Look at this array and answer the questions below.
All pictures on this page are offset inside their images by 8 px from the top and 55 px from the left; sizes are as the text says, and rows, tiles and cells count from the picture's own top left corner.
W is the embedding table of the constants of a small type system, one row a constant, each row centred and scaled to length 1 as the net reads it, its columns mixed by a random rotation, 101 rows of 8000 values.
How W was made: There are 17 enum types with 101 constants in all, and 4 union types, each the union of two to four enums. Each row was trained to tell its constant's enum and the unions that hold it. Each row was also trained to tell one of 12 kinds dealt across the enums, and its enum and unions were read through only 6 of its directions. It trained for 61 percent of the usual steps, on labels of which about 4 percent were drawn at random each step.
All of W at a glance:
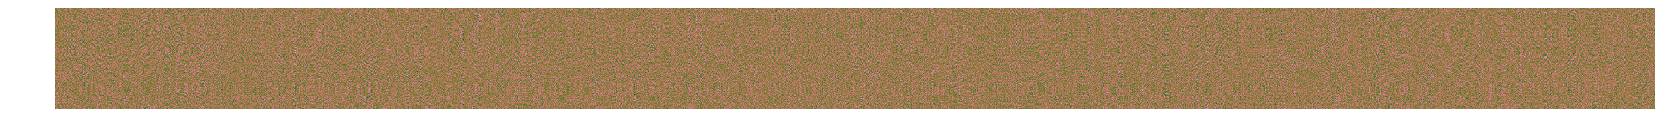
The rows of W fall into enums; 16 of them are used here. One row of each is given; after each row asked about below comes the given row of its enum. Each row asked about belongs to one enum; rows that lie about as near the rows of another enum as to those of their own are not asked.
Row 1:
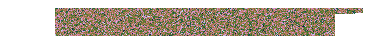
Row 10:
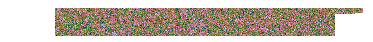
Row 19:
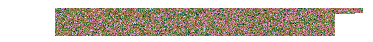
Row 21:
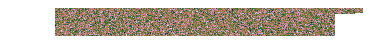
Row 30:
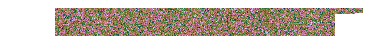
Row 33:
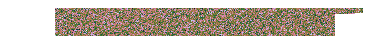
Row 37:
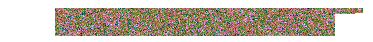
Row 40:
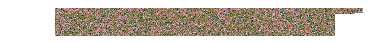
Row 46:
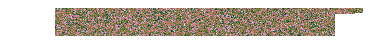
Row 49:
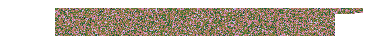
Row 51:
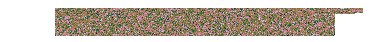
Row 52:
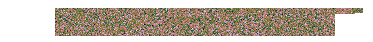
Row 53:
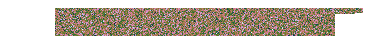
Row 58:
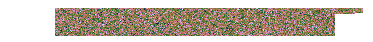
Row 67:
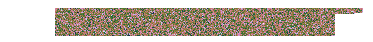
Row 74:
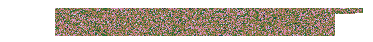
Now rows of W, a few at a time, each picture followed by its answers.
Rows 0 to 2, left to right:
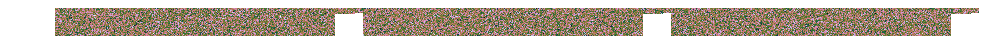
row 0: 49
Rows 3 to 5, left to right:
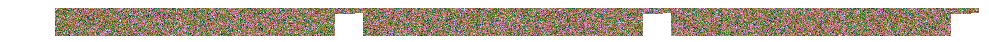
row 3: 67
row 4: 49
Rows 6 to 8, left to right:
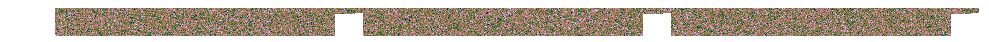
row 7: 40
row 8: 46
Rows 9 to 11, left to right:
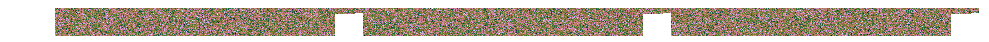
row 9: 1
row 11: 1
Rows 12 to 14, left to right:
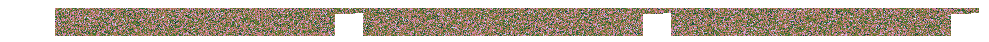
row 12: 1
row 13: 67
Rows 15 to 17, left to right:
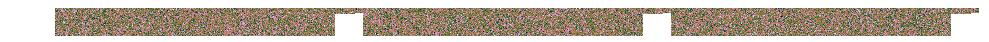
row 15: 21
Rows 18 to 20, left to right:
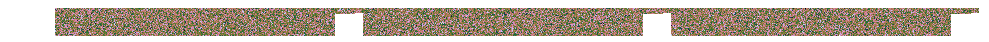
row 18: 37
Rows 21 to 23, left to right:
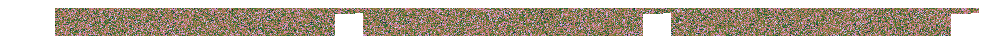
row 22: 46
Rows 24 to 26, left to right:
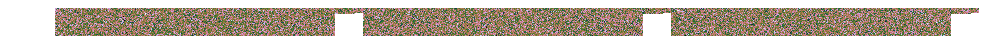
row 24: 58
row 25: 21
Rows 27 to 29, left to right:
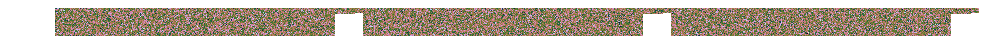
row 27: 52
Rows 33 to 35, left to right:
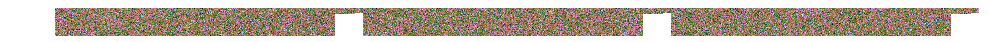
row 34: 74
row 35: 40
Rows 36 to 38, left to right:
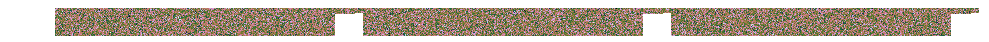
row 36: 67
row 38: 37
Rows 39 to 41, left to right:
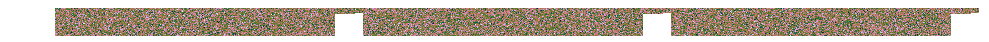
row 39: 1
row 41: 33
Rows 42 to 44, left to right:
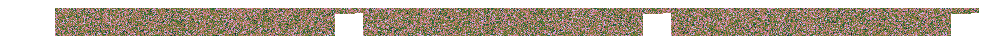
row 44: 1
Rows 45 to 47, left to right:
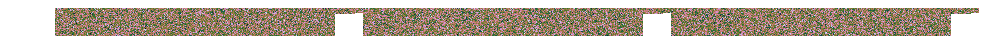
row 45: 40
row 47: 21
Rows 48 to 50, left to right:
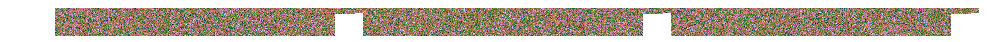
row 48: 49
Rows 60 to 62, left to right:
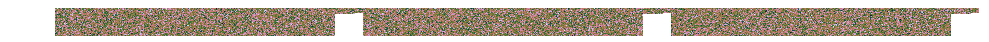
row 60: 46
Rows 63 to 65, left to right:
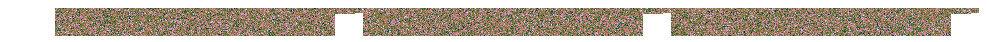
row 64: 40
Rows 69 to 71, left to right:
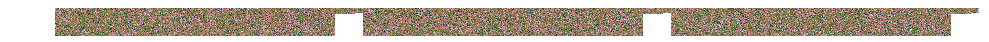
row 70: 52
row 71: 58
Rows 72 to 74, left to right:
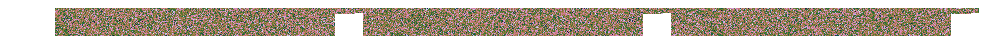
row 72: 49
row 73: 53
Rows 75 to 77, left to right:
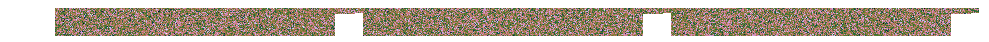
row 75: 49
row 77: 37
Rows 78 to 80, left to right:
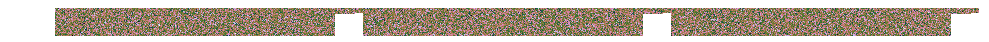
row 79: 46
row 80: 67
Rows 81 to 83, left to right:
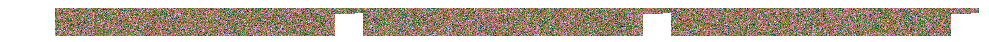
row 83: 19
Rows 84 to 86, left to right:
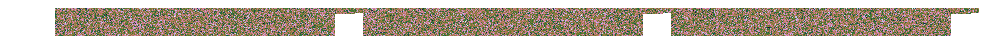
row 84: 46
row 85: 58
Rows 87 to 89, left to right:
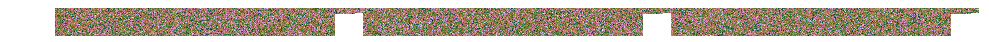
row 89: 51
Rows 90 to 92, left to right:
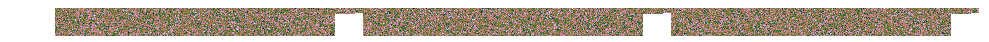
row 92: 58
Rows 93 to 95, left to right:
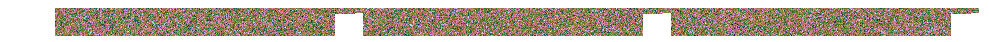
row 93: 21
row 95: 30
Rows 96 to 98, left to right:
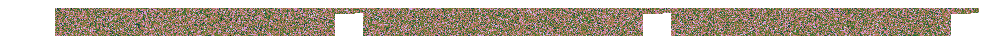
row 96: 19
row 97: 67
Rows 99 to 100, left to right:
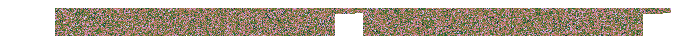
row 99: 21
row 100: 58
